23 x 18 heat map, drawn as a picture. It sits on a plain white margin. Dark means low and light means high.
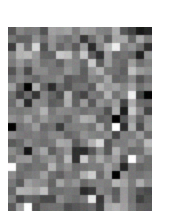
Fine speckle covers the field. No regular stripes run through it. On average the colour sits 50% of the way up the scale. No overall slope runs across the table. The middle right is the roughest part. No seam splits the table.
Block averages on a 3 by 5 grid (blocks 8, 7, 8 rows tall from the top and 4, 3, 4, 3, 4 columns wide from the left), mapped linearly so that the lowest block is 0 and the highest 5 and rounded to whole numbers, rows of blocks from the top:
21250 / 01331 / 32121
